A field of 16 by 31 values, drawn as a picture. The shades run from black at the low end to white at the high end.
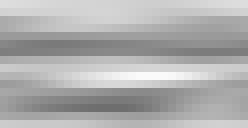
Grain: streaks across. Average level on the scale: 70%. Stripes: horizontal, repeating 2 times. Ninth with the lowest average: bottom middle.
